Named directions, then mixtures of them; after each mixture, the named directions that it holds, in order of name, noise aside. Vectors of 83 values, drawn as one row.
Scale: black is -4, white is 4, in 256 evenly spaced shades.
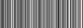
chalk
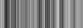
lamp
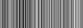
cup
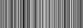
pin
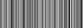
chalk, pin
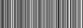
chalk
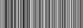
lamp, pin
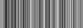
lamp, pin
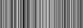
pin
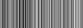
cup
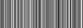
chalk, cup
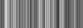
lamp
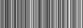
chalk, lamp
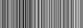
cup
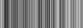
cup, lamp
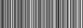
chalk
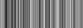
lamp, pin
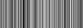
pin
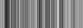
lamp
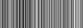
cup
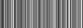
chalk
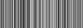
chalk, pin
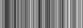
chalk, lamp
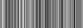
cup, lamp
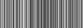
chalk, pin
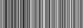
lamp, pin
